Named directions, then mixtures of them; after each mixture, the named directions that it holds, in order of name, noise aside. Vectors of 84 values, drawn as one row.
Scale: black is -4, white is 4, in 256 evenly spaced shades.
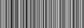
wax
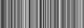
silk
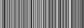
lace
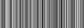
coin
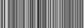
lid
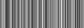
coin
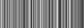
lace, silk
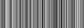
coin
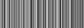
lace, lid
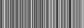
lace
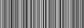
lace, wax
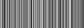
lace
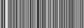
coin, lid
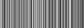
lace
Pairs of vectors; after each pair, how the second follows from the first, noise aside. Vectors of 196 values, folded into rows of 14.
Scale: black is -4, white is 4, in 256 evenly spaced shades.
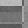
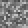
shuffled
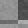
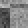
reversed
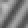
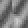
wrapped around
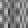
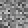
sign-scrambled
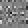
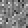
shuffled
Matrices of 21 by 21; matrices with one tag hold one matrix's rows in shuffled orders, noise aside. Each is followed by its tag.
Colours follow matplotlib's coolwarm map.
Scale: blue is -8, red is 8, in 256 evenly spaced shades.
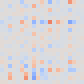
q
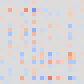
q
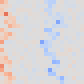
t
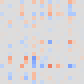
q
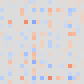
q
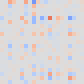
q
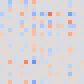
q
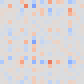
q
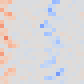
t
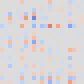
q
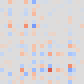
q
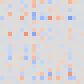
q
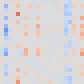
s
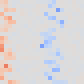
t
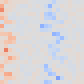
t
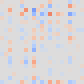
q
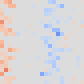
t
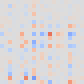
q
